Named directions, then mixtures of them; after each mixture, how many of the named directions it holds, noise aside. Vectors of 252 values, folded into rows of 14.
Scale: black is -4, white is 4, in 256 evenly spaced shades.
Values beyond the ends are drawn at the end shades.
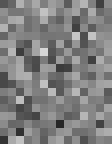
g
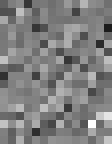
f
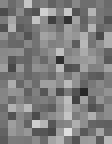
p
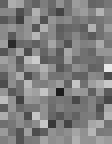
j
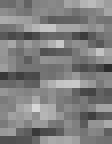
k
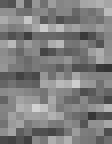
one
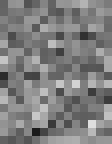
three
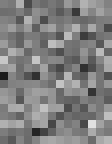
three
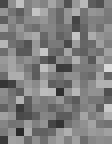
two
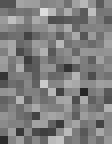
three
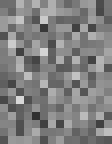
two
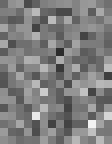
three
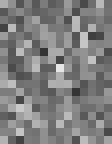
two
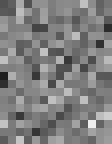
two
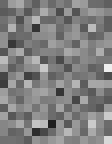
three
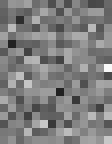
three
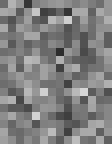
two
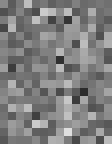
one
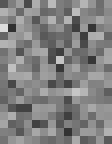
two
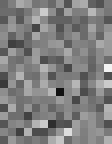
three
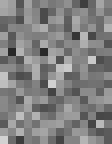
two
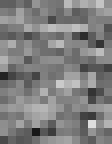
two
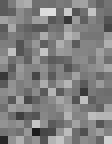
three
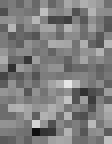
three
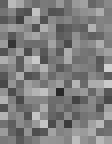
one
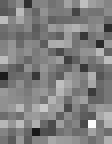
two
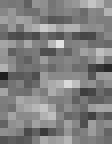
one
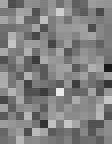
one
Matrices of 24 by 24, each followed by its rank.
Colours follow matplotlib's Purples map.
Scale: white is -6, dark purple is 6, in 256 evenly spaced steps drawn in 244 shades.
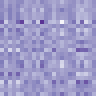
two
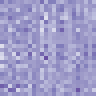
five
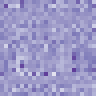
five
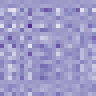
two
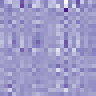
three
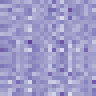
three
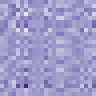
three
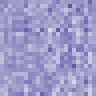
five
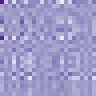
three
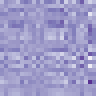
three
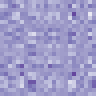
three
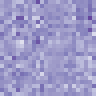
five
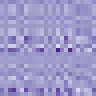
two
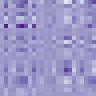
two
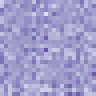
five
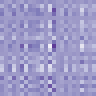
two
